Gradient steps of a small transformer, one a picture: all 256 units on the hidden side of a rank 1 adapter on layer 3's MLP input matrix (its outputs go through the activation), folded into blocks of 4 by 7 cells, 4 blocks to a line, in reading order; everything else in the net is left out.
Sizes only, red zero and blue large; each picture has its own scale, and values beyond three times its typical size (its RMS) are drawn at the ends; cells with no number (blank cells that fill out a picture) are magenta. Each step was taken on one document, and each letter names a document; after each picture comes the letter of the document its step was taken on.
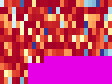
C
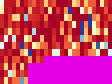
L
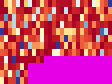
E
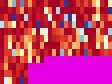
C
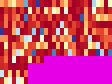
E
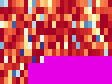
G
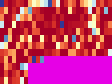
G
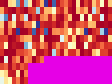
E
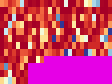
C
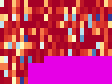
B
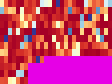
L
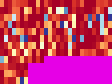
B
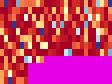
E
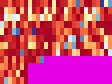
E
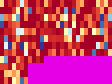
B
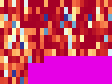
B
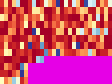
L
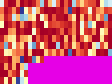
L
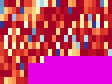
L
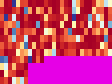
B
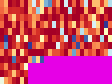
G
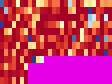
G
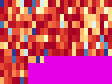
G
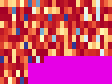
E
